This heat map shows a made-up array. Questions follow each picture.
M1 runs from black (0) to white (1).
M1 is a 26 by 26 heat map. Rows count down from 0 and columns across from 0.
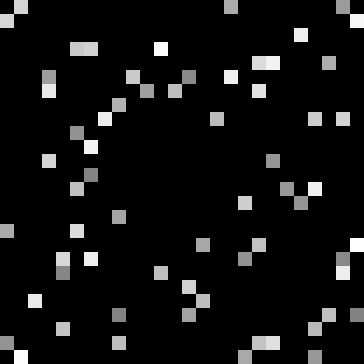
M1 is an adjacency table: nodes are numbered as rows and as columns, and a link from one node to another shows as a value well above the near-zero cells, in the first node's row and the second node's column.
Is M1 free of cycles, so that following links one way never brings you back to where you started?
no
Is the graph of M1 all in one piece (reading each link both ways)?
yes
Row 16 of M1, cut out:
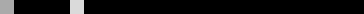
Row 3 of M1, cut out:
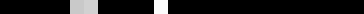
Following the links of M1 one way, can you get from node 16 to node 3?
yes
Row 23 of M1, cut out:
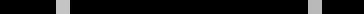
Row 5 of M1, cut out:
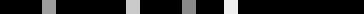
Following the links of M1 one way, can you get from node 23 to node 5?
yes
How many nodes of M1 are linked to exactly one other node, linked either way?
7
